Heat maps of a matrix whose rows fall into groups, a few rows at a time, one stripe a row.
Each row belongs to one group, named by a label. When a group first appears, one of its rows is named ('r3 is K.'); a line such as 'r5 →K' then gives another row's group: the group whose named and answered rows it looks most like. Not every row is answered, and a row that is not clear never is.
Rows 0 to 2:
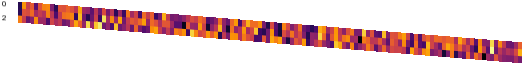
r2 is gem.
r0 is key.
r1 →key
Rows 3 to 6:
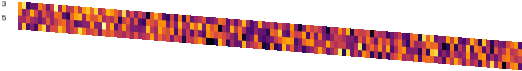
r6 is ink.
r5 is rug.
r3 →ink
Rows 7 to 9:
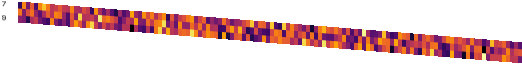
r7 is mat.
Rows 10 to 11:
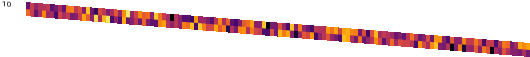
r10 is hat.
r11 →gem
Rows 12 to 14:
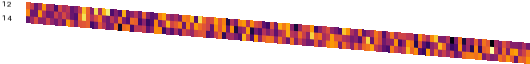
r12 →gem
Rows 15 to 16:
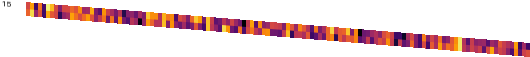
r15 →mat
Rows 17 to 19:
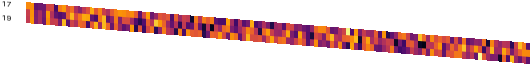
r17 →ink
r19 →mat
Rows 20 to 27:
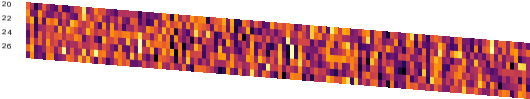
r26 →ink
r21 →rug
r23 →ink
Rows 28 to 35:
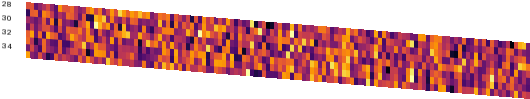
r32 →key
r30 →gem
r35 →rug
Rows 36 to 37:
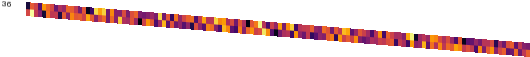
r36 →gem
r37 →key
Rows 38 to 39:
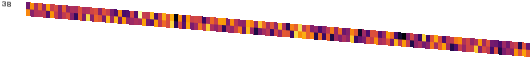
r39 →rug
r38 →mat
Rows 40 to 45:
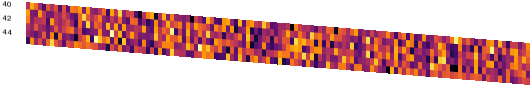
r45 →key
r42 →rug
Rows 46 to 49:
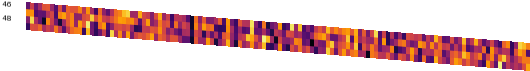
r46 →hat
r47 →ink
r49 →key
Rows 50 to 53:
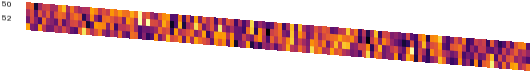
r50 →ink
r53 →rug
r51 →mat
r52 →gem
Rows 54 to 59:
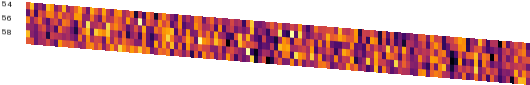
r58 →rug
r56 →rug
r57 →gem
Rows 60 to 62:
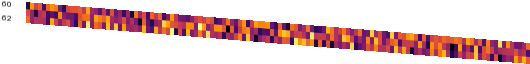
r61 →gem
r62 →rug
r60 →key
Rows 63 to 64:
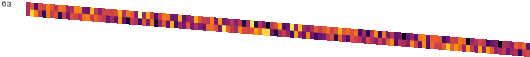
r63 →mat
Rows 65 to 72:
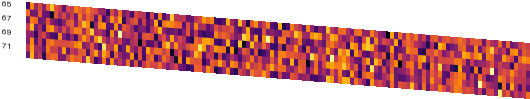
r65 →key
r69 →gem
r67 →hat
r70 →mat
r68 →key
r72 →key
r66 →rug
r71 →mat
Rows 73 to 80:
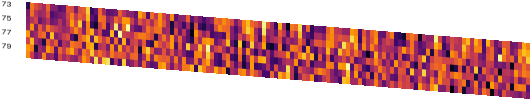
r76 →key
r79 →ink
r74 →hat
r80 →gem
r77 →rug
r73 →hat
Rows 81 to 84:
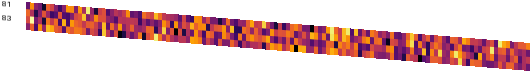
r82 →gem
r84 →mat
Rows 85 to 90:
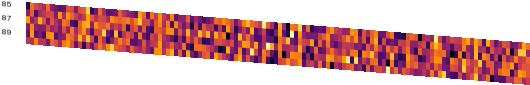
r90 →rug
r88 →hat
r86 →ink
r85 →hat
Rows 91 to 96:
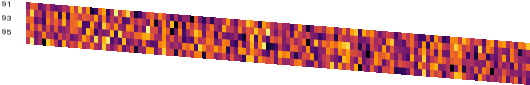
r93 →mat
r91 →hat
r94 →key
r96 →mat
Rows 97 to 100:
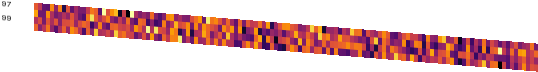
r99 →mat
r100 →rug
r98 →rug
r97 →gem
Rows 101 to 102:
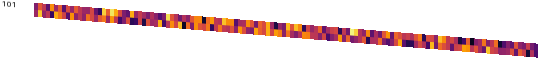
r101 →gem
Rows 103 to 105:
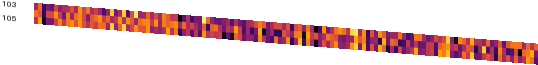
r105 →ink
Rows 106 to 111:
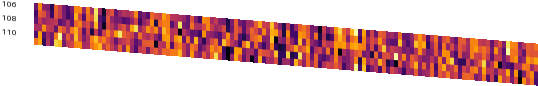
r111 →ink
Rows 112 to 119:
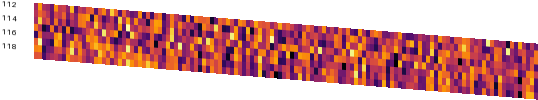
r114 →key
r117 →ink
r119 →ink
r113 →key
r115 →gem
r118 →ink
